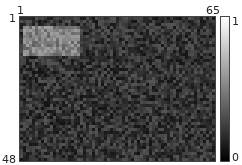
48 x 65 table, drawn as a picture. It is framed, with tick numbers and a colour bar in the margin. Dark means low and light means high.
Overall the values sit about 20% of the way up the scale. The values are skewed, with a long tail toward high values. In the top left lies a patch that is higher than the rest. The ninth with the highest average is the top left. No regular stripes run through it.
